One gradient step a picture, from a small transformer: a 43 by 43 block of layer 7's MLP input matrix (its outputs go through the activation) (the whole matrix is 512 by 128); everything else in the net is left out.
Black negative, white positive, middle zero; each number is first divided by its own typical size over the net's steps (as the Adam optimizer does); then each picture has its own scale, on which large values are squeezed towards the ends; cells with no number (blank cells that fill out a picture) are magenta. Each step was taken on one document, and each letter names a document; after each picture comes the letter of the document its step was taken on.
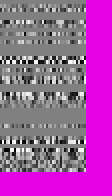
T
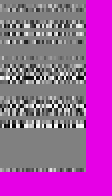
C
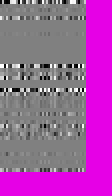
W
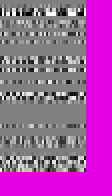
T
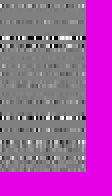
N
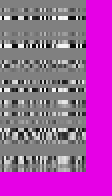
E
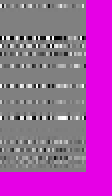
N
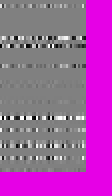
N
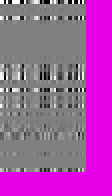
W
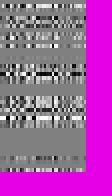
C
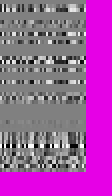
T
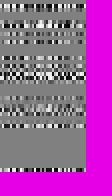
C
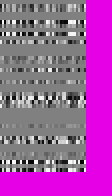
T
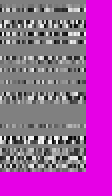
T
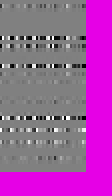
N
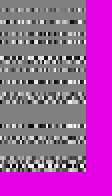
T
